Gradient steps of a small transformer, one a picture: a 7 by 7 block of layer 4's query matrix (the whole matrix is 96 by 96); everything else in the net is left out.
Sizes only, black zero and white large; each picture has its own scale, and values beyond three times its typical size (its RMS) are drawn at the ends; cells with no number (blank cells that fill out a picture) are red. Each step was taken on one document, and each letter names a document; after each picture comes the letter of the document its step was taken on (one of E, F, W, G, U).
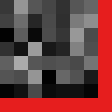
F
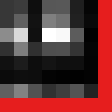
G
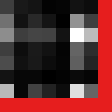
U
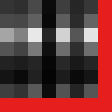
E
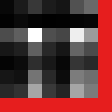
F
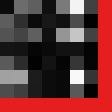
G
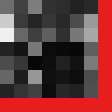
E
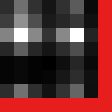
G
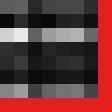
G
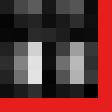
F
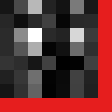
F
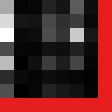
U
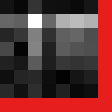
E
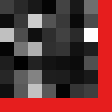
E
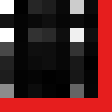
U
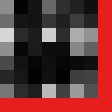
U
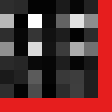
F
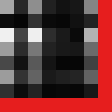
E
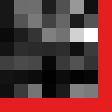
E
